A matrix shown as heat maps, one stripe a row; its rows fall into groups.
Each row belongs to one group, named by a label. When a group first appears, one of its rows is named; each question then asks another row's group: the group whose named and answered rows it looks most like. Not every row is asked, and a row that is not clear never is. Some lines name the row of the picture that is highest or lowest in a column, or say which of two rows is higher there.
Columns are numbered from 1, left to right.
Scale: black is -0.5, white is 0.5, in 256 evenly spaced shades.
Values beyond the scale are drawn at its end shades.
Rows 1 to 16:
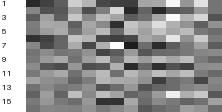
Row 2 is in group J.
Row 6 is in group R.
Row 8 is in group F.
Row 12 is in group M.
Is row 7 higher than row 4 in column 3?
No
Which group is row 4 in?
F
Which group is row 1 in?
R
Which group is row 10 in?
J
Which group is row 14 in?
R
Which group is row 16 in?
F
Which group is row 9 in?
F
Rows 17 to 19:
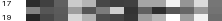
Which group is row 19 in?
R
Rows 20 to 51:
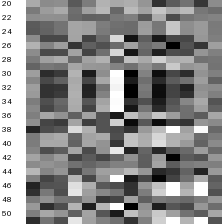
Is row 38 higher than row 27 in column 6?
No
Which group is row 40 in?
F
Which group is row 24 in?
R
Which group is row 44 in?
M
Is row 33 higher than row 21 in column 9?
No
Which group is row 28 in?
F
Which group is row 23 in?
R
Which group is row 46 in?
R
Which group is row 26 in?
M
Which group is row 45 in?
J
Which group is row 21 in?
F
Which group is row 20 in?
M
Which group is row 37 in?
J
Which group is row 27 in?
J
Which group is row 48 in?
F
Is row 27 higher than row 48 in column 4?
Yes
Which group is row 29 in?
R
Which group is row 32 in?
J
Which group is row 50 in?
F
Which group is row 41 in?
J
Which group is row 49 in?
J
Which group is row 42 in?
M
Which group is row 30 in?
J
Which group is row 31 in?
J
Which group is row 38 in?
R
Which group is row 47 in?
R
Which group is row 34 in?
J
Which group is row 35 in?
J
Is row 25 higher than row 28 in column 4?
Yes
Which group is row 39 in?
F
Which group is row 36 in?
F
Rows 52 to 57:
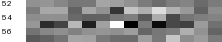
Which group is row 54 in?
M
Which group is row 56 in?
F
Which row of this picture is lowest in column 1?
57
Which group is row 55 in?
J
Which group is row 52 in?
M
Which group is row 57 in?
R
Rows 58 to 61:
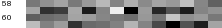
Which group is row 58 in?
F
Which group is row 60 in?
R
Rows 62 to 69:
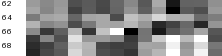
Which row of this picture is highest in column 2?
64
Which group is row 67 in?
R
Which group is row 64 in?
F
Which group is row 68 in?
R
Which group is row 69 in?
R
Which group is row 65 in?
M
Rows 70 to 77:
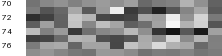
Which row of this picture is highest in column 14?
74
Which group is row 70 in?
F
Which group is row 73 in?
R
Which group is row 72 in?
R
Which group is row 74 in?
M
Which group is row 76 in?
F
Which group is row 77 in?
M
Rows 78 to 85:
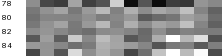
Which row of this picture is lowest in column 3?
78
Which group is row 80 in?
F
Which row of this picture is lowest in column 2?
78
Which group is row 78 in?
J
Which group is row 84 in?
M
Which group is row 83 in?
R
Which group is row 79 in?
F
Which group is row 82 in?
M
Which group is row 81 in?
F
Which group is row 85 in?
R
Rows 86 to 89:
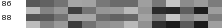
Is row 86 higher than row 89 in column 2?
No
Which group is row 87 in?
M
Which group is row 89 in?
M
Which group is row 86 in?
R
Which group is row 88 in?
R
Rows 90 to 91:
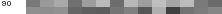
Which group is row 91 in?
M
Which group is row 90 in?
F
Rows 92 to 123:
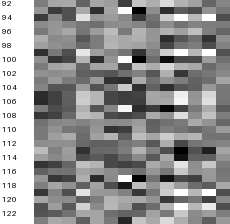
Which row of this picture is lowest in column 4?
113
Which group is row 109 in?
F
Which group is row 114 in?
M
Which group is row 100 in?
J
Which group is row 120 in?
M
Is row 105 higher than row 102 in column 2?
No
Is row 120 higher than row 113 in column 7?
Yes
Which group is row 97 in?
M
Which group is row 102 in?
M
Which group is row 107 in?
J
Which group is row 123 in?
F
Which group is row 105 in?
R
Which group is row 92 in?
F
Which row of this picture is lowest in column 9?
107
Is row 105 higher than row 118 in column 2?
No
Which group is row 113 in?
M
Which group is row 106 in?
R
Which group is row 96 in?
F
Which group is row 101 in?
F
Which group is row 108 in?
R
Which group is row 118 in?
F
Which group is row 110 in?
F
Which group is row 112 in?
M
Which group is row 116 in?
R
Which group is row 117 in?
J
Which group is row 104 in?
J
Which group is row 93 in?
J
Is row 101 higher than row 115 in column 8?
Yes
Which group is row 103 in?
F
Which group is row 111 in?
F
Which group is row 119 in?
R
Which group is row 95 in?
M
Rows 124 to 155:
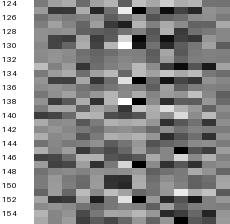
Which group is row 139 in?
F
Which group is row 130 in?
J
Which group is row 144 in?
F
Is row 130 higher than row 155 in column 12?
Yes
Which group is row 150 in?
F
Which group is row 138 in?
J
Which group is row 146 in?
R
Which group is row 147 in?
J
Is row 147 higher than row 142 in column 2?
No
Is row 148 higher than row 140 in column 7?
Yes
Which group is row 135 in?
J
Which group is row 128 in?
M
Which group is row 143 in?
M
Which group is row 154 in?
M
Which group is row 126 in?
F
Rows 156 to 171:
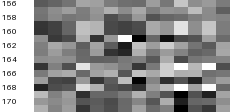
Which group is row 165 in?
R
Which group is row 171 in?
M
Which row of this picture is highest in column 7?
161
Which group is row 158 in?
F
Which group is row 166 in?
F
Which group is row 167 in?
J
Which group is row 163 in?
F
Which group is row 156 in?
R
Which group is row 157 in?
F
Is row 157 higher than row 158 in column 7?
Yes
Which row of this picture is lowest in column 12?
167
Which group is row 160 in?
R
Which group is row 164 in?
M
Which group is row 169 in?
M
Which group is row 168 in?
R
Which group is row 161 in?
J
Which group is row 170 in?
M
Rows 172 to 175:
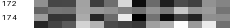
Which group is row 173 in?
R
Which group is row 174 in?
J
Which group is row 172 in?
J
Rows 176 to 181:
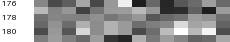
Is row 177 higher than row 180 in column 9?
Yes
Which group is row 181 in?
F
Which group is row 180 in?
R
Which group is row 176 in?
J
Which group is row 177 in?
M
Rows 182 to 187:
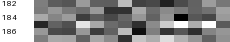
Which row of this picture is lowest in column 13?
184
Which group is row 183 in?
F
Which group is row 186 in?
J
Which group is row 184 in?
M
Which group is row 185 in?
R
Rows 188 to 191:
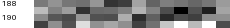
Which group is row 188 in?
F
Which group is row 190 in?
J
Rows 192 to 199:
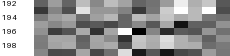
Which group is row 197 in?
F
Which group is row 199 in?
J
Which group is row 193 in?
R
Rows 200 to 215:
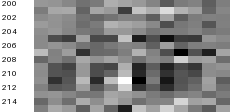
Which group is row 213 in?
M
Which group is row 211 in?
J
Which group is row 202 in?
M
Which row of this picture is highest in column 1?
207
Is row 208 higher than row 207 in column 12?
Yes
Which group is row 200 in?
M
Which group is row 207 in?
M
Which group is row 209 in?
J
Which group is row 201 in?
F
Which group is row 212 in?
J
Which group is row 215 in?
F
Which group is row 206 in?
M
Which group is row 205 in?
J
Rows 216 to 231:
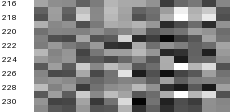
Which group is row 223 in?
M
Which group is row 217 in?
R
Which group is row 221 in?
J
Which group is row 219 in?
M
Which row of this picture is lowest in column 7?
222
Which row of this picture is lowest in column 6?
222
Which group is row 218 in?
R
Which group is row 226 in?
J
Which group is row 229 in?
R
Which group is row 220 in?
F
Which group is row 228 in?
M
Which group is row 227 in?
M
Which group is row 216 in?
M
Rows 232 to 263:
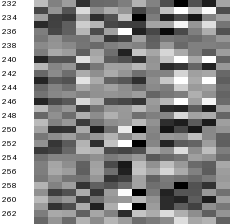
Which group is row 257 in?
F
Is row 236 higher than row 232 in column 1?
No
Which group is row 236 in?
J
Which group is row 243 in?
R
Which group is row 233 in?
R
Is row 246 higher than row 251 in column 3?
No
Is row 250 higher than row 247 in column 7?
Yes
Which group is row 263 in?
R
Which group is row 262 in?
F
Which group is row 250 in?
J
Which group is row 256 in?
F
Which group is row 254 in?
F
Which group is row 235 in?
R
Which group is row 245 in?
F
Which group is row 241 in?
M
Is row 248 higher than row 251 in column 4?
Yes
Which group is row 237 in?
F
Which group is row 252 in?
J
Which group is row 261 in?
J
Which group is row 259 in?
J
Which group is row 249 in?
M
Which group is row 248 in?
R
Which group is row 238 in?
M
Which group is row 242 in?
R
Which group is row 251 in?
F
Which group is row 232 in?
M
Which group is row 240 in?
R
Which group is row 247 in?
M
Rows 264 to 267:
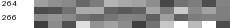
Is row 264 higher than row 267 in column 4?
No
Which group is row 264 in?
M
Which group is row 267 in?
R
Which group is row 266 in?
M
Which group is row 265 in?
R
